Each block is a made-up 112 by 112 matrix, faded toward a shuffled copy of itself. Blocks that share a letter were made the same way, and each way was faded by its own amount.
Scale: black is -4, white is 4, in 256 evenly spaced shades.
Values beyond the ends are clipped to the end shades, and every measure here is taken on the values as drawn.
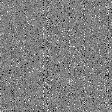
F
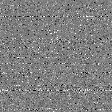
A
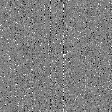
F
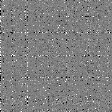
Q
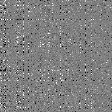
Q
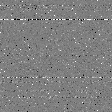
A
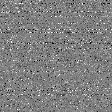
A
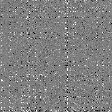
Q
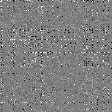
Q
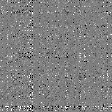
Q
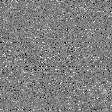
A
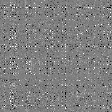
Q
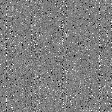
F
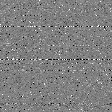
A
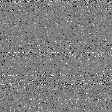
A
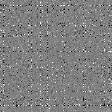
Q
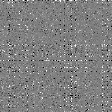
Q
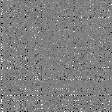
Q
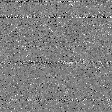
A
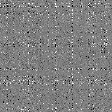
Q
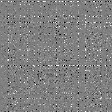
Q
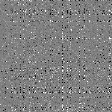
Q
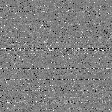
A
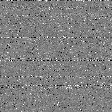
A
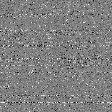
A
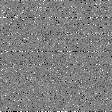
A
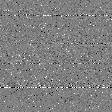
A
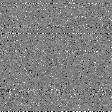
A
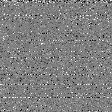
A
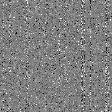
F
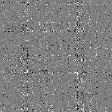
Q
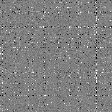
Q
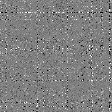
Q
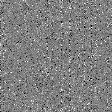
F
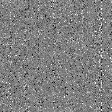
F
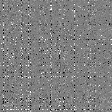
Q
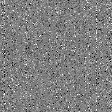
F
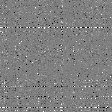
Q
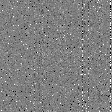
F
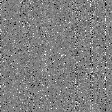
F
